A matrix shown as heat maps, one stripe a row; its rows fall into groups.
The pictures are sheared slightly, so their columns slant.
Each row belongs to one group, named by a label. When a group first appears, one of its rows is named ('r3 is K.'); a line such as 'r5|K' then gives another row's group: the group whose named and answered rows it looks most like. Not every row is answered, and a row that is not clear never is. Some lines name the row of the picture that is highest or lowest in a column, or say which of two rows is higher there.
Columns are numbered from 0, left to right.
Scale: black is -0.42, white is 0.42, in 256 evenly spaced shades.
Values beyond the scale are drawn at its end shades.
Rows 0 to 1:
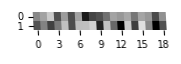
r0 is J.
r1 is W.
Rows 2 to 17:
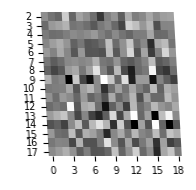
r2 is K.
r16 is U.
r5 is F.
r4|W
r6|F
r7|W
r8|W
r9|U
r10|K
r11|F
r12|K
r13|F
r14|W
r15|K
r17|F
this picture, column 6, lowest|9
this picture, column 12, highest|13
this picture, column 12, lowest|14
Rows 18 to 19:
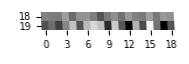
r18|K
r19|W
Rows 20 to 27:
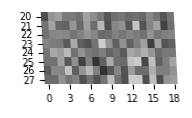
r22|K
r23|U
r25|J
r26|K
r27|J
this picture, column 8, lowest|26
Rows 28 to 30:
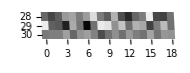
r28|W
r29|U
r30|K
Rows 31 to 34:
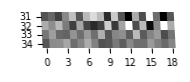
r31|W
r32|F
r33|W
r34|K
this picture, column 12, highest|32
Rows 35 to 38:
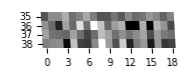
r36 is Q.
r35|K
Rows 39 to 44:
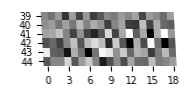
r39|J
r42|W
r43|U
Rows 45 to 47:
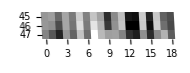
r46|Q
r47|Q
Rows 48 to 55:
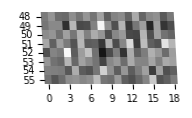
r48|W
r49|U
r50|Q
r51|F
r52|K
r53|K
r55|W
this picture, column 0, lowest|52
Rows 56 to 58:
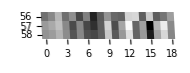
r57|F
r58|F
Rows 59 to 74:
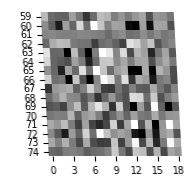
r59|U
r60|Q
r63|U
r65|Q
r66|U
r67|K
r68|J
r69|W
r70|K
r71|F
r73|F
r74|J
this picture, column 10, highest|69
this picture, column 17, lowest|69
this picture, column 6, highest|67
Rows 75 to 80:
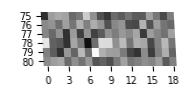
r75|K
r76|Q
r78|U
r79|Q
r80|J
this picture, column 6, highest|75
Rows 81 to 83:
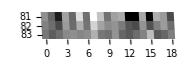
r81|Q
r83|W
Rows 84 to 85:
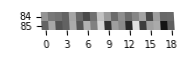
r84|U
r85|W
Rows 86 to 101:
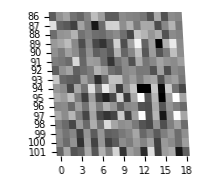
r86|K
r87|U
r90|F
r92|K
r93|U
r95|F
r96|Q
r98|Q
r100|J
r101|W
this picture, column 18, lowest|94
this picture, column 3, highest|91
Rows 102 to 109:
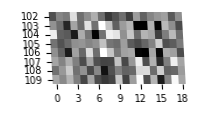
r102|K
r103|Q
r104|U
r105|W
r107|F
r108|J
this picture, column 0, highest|104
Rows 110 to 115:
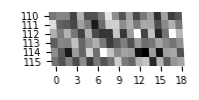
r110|U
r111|U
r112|F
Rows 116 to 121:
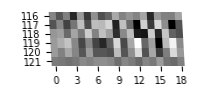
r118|Q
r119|F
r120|F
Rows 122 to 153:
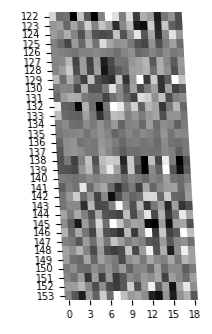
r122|U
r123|Q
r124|F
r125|Q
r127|J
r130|U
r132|U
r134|W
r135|K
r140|W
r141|K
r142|J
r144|F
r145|Q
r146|F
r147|Q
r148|F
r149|K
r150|W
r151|J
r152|F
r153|Q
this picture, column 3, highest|141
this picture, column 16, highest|123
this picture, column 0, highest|132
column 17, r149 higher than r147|Yes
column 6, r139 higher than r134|Yes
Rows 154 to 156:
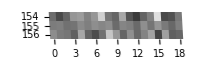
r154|W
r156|U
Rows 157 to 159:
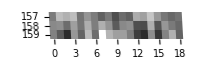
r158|Q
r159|Q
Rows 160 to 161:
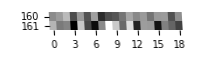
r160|J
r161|U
